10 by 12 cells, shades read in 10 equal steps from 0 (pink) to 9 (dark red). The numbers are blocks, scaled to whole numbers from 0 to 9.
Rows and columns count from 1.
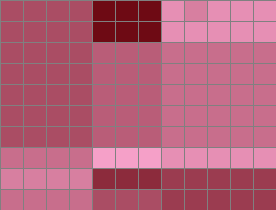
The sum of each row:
53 52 47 47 47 47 47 17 59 57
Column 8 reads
1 1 3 3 3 3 3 1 6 6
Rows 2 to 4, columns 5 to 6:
9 9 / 4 4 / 4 4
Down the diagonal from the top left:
5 5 5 5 4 4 4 1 6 6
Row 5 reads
5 5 5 5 4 4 4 3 3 3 3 3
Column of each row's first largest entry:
5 5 1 1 1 1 1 1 5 8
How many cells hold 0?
3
